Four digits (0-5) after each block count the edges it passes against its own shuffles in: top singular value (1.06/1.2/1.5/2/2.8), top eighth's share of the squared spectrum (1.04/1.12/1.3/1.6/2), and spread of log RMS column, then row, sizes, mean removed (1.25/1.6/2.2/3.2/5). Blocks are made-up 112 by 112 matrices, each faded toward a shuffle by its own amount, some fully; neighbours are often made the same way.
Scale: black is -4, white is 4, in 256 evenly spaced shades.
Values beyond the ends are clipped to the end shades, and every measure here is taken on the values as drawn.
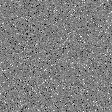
1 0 0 0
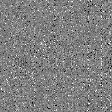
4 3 2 1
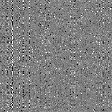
5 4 3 2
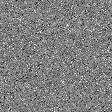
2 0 0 0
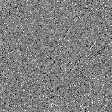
3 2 1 0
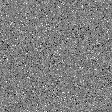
1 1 0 0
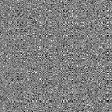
5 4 3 3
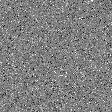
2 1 0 0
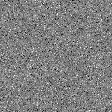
3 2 0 0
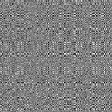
5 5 4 4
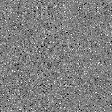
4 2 1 1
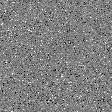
0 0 0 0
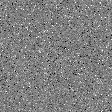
0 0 0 0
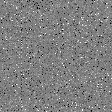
2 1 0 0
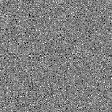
4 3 1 1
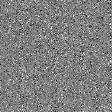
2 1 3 0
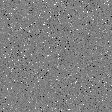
0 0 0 0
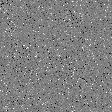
0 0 0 0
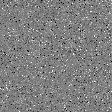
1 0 1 0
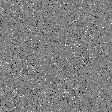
1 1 1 0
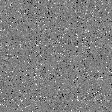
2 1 1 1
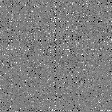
2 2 2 2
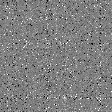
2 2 2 1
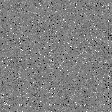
2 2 1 1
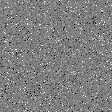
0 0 0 0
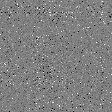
2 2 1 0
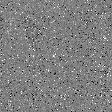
1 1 1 1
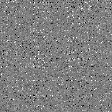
2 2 2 2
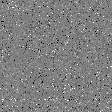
2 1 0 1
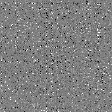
2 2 2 2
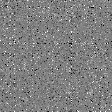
2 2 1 2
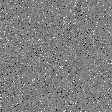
0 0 0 0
